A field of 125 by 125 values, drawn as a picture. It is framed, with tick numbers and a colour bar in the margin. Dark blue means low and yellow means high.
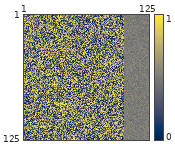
Average level on the scale: 50%. Odd rows or columns: none. Seam: vertical, 80% of the way across, the right part calmer. Stripes: none. Grain: fine.
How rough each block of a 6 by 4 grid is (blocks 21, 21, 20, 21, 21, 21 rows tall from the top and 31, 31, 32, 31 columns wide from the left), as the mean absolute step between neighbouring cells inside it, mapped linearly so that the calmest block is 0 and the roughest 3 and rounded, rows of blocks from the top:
3 3 3 0
3 3 3 0
3 3 3 0
3 3 3 0
3 3 3 0
3 3 3 0
